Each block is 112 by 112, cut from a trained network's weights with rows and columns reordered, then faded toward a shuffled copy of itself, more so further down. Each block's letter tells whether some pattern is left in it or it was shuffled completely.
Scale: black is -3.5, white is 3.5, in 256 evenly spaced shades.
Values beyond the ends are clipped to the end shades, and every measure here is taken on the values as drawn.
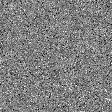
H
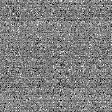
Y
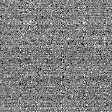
Y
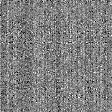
Y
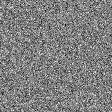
H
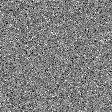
H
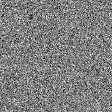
Y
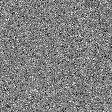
H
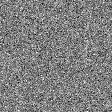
H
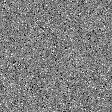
H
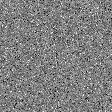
H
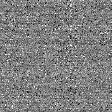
Y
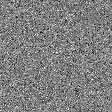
H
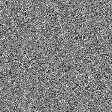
Y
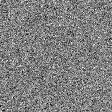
H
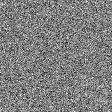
H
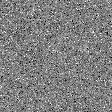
H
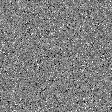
H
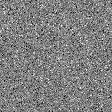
H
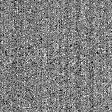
Y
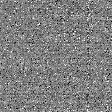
Y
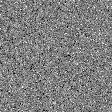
H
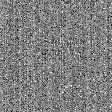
Y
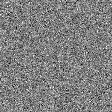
Y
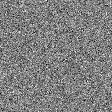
Y
